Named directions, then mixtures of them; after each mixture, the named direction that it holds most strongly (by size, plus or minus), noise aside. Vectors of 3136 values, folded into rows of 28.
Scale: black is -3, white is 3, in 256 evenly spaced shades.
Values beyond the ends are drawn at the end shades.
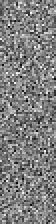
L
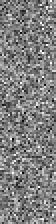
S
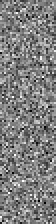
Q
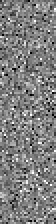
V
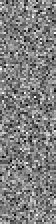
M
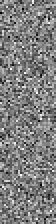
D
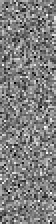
Q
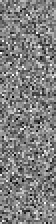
Q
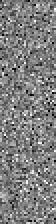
V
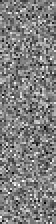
Q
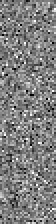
V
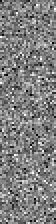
V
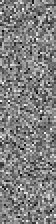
D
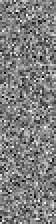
Q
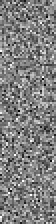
Q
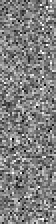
S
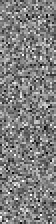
Q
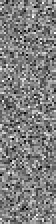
M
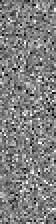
V
